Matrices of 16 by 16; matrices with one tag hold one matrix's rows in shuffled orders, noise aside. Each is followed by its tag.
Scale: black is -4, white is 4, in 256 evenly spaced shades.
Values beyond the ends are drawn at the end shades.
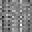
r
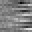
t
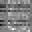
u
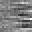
t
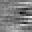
t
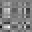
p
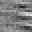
t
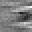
t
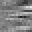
t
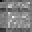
u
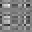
p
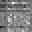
u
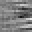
t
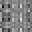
r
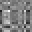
p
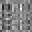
r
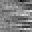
t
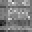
u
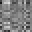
p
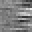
t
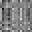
r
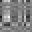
p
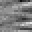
t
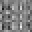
r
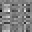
p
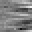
t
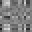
p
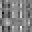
r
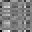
p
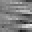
t
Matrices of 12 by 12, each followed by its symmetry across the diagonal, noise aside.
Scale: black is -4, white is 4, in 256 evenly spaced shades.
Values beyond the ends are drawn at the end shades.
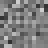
antisymmetric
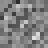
symmetric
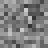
neither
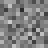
antisymmetric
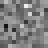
antisymmetric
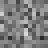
neither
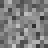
neither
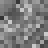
symmetric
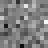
antisymmetric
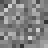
symmetric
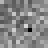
symmetric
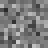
neither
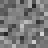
symmetric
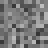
neither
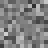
antisymmetric
